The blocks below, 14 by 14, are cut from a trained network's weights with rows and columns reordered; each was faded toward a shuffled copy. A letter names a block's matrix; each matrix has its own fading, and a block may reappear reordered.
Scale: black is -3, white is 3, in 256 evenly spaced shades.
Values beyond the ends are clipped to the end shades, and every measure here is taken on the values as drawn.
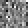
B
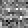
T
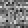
T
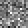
B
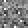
T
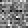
T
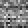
T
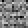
T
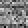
T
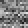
T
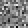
B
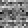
T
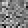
B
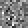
B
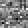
T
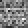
T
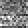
T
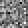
B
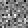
B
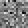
B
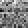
T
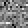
T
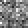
T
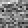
T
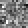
B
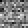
T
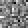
B
